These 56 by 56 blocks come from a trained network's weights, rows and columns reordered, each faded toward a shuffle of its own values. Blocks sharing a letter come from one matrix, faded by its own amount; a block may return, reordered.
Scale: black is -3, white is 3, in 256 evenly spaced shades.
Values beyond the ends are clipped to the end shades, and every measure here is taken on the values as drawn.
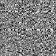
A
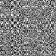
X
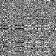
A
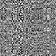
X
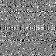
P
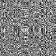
X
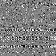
P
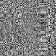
X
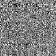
A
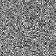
A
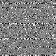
P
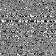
P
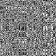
X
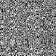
A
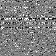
P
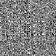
A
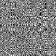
X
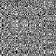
X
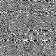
P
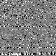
P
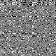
P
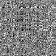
A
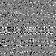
P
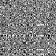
A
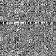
A
